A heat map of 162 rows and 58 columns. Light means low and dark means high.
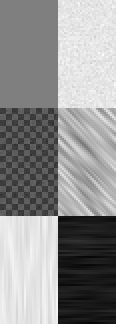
It is made of 3 by 2 panels. Panel 1,1: middling, flat. Panel 1,2: very low, fine-grained, faint in contrast. Panel 2,1: high, checkered. Panel 2,2: low, slanting down to the right. Panel 3,1: very low, streaked downward, faint in contrast. Panel 3,2: very high, streaked across, faint in contrast.
